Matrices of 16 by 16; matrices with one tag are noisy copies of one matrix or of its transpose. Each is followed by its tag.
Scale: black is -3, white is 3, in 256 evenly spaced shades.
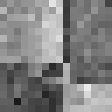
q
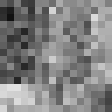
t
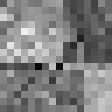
q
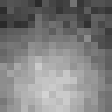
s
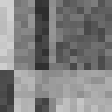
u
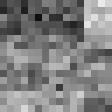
t
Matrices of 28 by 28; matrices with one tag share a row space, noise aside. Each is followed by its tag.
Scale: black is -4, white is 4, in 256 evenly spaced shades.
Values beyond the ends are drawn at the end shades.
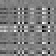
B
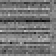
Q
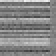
Q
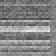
Q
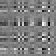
B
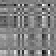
B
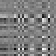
B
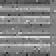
Q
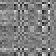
B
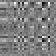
B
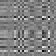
B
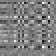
B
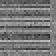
Q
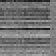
Q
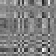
B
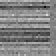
Q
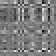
B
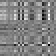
B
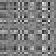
B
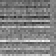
Q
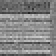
Q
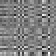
B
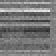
Q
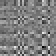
B
